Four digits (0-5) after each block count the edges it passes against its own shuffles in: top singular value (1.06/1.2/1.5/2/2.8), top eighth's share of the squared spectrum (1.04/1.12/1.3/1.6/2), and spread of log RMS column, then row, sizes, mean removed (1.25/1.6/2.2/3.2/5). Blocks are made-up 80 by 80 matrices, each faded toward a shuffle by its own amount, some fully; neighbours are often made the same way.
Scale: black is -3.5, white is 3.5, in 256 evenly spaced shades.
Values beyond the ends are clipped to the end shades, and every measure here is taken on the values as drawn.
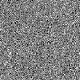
3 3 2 1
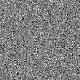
3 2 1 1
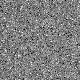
0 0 0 0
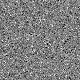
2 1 0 0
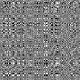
5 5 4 4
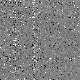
2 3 2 2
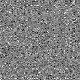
4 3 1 1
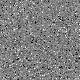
3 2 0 0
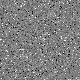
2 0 0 0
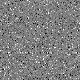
3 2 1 0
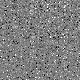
3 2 0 0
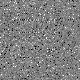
3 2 0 1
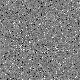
2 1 0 0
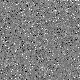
0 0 0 0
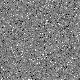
0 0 0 0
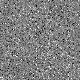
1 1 2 0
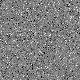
0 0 0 0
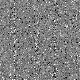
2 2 2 0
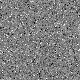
0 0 0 0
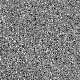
0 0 0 1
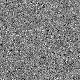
0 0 0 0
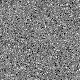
0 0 0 0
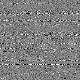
3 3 0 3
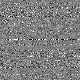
2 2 0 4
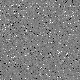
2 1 0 0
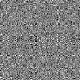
4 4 2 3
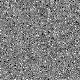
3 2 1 0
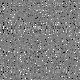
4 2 1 1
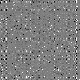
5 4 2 2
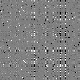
5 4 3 2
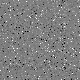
2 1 0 0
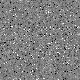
3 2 0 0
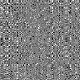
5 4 3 2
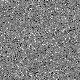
0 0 0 1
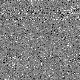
1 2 0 2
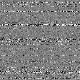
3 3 0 4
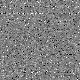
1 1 0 2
